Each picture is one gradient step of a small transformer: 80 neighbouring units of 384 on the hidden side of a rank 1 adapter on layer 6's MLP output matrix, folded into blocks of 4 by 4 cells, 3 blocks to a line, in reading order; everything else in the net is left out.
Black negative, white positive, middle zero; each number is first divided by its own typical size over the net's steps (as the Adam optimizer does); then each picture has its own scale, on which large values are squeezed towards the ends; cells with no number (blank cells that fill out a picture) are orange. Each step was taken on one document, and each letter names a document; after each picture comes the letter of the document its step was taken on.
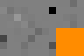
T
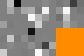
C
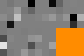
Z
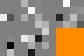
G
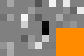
G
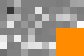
C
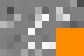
C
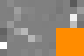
Z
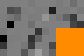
T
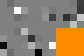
Z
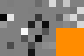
G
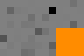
T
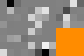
C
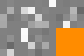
G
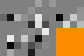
G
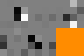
Z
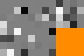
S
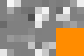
C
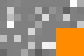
C
